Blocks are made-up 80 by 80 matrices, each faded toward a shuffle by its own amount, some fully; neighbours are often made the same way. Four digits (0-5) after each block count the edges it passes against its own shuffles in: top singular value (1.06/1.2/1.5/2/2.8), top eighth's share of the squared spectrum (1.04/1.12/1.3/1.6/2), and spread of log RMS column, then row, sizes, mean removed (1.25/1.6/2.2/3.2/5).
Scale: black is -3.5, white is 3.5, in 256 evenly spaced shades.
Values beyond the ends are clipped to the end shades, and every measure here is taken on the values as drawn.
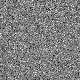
1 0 0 0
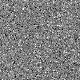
2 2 0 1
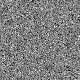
2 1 0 0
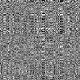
4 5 3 3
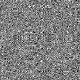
3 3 1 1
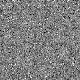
2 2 1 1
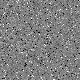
0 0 0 0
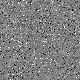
0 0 0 0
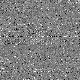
2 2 0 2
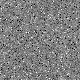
1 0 0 0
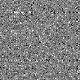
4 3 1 2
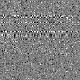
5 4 2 3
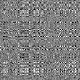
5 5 3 4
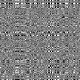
5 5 3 4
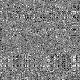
4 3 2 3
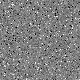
0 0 0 0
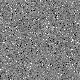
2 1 0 0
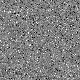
0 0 0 0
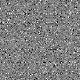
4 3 1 2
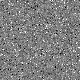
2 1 0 0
